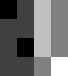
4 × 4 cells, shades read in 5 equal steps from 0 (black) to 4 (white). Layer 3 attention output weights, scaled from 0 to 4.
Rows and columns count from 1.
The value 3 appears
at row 1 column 3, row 2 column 3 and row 3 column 3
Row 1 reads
0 1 3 2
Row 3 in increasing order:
0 1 2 3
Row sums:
6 7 6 8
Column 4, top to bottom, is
2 2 2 4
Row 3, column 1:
1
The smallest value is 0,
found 2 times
